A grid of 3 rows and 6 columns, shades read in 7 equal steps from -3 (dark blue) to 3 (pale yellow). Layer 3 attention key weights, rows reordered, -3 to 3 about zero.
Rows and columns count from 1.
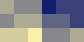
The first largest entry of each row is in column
1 2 3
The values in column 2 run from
0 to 2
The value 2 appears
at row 3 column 1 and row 3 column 2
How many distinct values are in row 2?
4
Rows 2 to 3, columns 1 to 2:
0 1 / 2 2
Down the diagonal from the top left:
1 1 3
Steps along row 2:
up same down same down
